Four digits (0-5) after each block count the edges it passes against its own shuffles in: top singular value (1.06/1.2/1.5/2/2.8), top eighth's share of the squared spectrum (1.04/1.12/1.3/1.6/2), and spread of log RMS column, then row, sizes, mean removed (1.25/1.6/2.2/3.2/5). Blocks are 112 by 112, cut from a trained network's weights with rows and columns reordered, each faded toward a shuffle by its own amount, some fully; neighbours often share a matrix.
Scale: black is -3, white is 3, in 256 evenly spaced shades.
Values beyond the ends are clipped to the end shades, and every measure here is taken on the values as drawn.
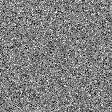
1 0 0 0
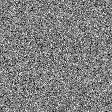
0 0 0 0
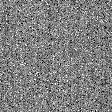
1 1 0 0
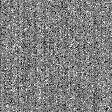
2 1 0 1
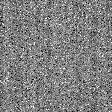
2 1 0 0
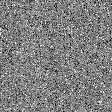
0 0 0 0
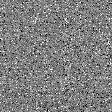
2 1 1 0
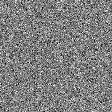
2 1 0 0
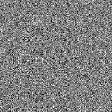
4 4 3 3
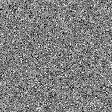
2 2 0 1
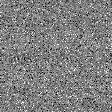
1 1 1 0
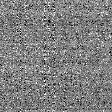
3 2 3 0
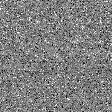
1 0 1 0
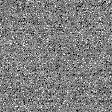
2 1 1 0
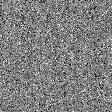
0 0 0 0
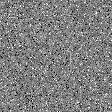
0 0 0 0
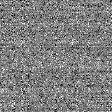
3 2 3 0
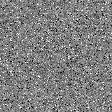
1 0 1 0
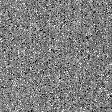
2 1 0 0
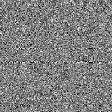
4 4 2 2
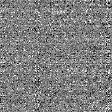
3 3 3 0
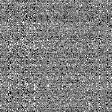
3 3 3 0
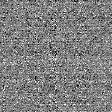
3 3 3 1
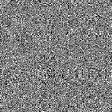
3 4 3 2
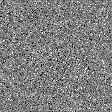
0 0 0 0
